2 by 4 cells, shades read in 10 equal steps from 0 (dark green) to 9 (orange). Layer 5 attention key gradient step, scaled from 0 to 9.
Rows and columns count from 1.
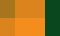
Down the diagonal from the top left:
6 9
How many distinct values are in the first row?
3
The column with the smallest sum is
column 4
